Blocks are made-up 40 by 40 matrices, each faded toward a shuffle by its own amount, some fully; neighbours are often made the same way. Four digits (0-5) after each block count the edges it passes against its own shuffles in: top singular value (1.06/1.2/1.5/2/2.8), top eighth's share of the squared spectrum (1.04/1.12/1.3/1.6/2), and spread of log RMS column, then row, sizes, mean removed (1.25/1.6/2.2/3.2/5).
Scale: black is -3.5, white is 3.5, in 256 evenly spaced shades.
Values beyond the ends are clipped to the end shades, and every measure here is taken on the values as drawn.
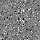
2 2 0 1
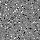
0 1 0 0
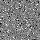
0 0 0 0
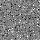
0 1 0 0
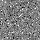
0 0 0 0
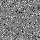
0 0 0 0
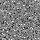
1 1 0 0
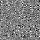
3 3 1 1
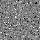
2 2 0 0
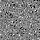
2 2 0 0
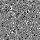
2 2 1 0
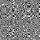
4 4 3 2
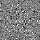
3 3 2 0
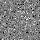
1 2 0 0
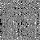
3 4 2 1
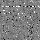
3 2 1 1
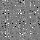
2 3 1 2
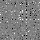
2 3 2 1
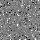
1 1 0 1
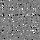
2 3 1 1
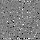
2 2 1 1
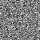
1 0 0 0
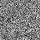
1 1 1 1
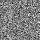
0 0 0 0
